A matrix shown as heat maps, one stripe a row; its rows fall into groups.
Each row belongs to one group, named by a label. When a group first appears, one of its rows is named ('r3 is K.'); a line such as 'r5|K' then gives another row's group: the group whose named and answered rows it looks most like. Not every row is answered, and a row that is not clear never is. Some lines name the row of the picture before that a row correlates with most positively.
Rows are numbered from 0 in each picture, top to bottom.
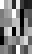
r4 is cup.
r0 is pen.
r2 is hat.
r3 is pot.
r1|hat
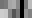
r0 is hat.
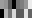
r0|pot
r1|cup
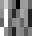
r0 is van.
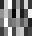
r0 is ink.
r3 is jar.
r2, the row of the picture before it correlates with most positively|2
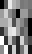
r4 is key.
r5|van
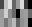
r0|jar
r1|van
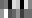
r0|hat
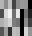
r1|ink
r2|ink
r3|hat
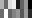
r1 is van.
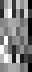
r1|ink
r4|van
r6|pen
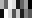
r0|key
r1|ink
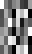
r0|pen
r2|ink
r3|pot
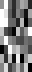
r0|van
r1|pen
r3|pot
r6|pot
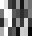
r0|pen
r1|ink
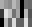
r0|hat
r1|ink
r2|cup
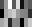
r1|cup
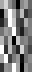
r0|van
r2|cup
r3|hat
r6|pen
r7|hat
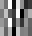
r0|jar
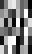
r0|cup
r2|pot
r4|cup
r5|key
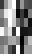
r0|cup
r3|pen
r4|hat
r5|pot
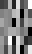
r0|pot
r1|hat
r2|pot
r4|jar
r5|pot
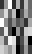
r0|ink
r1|van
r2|pen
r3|pot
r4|key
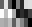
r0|pot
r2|jar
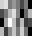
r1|hat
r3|key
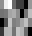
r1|hat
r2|cup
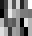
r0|pot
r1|cup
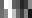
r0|ink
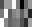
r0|hat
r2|pen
